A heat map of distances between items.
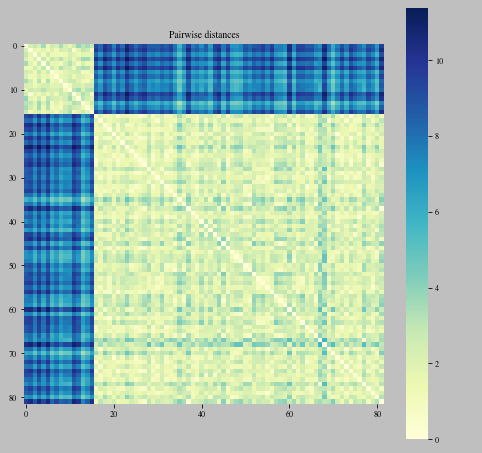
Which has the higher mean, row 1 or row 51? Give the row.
1
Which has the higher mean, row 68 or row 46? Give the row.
68
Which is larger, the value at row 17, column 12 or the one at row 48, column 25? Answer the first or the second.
the first
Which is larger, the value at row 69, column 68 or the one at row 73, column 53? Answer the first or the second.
the first
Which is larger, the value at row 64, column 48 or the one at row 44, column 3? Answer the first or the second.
the second
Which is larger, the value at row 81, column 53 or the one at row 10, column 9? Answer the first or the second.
the first
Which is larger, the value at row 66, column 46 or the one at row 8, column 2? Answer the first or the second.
the first
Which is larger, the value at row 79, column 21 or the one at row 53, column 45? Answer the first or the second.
the second
